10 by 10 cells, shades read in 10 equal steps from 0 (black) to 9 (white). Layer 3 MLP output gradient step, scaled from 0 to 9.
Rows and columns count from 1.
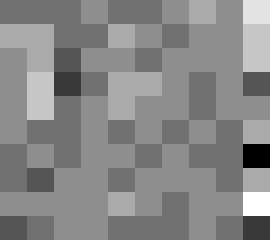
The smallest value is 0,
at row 7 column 10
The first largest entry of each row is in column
10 10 10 2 2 10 2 10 10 3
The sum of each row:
49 52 50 47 51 46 40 46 54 40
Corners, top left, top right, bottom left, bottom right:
4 8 3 2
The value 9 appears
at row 9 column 10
